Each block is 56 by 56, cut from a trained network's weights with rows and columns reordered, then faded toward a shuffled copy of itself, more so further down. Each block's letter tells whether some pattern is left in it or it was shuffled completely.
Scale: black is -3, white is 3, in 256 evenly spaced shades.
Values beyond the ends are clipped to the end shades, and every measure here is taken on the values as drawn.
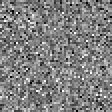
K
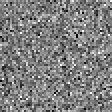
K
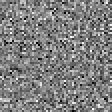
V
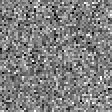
K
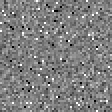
K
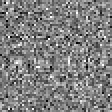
V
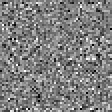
V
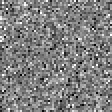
K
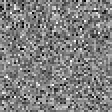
V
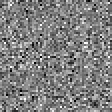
V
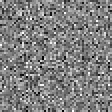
V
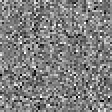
V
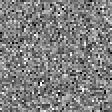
K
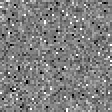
K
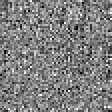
V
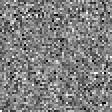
V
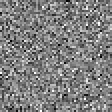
V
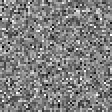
K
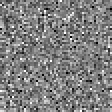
V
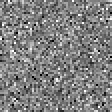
K
